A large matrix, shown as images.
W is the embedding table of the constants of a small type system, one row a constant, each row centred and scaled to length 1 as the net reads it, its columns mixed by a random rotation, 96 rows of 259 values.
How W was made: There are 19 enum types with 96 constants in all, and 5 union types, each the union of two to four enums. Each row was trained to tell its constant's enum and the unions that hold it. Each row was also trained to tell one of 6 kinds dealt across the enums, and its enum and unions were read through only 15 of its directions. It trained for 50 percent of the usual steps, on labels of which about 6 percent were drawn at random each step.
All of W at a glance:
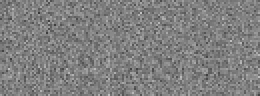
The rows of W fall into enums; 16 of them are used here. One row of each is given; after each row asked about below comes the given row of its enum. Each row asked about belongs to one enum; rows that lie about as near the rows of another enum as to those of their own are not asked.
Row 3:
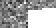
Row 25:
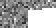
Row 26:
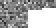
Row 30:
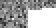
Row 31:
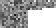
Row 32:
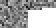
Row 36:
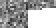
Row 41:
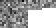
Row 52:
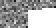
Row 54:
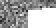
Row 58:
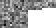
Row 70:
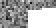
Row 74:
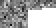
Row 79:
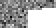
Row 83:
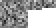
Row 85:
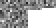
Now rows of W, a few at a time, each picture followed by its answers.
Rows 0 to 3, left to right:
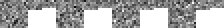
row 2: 85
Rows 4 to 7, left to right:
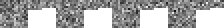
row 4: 41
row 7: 83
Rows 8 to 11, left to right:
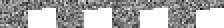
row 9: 85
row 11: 52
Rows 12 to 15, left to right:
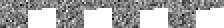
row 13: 85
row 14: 30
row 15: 31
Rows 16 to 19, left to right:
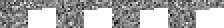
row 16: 54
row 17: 85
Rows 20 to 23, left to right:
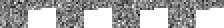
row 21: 3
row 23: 30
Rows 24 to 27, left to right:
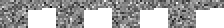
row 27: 83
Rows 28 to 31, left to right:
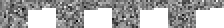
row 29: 52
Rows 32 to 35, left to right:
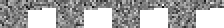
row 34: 54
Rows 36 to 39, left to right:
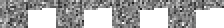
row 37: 70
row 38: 25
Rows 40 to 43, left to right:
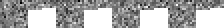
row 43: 32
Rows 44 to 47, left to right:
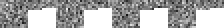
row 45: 31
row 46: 26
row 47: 41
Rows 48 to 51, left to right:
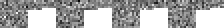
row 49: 58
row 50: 74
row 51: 30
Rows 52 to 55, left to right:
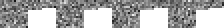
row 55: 70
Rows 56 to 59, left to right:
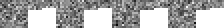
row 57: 79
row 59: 3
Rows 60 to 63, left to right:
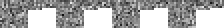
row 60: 54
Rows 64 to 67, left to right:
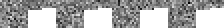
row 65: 54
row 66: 32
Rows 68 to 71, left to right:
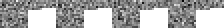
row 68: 70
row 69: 70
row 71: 85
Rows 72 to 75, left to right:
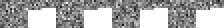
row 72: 83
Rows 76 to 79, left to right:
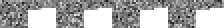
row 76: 70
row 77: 74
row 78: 31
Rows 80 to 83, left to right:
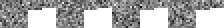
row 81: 3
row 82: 31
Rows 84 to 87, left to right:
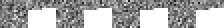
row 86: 3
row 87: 30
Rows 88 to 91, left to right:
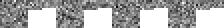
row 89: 83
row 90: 25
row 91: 41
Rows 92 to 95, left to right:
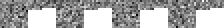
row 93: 30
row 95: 54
